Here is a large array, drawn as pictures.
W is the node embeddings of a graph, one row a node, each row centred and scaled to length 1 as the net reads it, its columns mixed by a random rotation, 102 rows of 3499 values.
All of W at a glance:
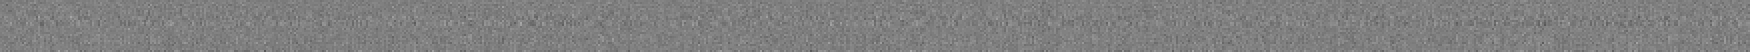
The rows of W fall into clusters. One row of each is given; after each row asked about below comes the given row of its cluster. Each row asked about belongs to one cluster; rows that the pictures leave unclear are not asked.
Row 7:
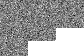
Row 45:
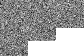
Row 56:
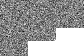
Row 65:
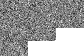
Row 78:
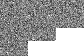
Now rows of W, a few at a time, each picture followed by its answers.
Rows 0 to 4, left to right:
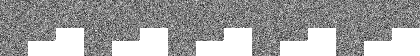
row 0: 56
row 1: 78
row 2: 65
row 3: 7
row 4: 7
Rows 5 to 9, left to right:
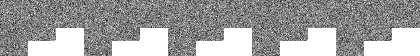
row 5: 78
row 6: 45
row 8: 56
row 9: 65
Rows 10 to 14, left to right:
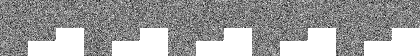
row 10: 56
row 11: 78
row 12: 65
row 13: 65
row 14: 7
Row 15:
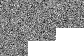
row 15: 45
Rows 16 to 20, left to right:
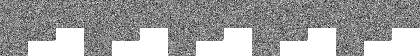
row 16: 7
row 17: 78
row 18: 56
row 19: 65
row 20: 7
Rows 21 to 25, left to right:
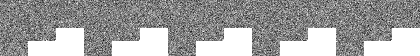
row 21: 65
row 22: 56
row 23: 56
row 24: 56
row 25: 65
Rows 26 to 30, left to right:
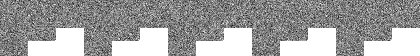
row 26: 78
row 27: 56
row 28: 56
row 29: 45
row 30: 56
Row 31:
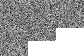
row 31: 65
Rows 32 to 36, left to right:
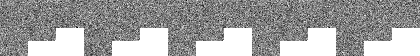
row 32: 65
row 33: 45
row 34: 65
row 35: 65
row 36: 78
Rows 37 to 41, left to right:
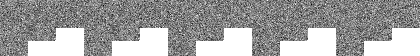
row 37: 65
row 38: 65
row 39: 78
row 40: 7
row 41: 7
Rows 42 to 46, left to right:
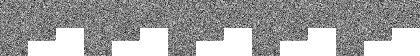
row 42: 45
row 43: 45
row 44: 45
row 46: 45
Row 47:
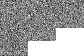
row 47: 78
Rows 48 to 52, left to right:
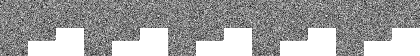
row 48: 45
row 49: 45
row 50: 7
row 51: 45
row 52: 56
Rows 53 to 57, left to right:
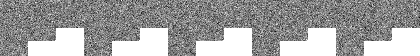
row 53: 65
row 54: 7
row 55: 45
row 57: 65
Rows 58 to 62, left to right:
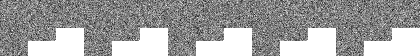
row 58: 78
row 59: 56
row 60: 65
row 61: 78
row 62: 56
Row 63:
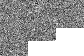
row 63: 7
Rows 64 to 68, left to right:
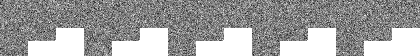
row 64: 45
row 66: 56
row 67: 7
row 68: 78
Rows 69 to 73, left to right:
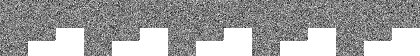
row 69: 7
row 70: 65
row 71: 65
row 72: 7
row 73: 78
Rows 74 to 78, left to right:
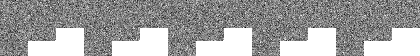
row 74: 78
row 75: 56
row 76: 65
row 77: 78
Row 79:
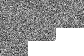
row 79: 56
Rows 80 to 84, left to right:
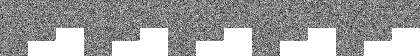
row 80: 56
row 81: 7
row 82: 78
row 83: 78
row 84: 56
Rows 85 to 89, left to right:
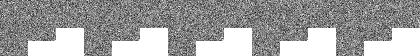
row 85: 78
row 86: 56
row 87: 56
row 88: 65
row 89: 7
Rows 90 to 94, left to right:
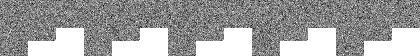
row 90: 56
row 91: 65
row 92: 56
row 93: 78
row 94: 7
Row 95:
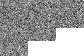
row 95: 65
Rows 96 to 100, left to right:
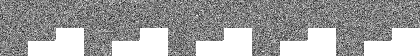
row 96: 56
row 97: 65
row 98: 78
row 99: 7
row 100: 7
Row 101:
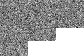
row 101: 65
